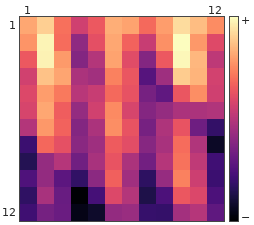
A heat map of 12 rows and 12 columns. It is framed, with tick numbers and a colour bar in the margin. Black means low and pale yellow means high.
The bottom left is the ninth with the lowest average. The field climbs toward the top. The ninth with the highest average is the top right. Stripes running up and down repeat 3 times from left to right.
